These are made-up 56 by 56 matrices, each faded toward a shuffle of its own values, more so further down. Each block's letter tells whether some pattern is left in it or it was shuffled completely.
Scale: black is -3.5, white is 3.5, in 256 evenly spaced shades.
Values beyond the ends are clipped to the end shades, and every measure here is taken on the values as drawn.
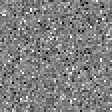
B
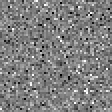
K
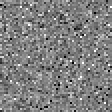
K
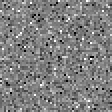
B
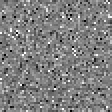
K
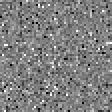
K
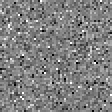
B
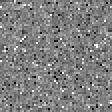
B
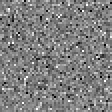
B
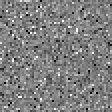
B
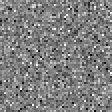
B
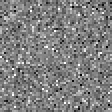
B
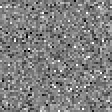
B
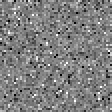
K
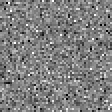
K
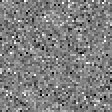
B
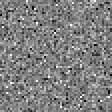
B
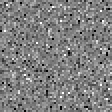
B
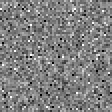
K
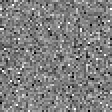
B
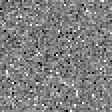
K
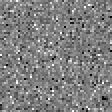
B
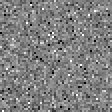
B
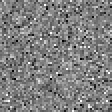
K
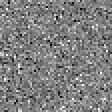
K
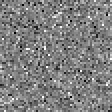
K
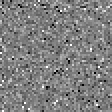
K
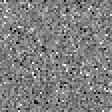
B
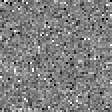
K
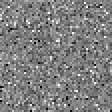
K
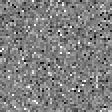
B
